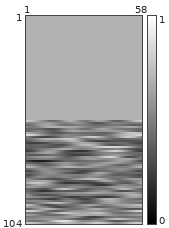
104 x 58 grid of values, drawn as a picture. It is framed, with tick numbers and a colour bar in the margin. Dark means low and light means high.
It is made of 2 by 1 panels. Panel 1,1: high, flat. Panel 2,1: middling, streaked across, strong in contrast.
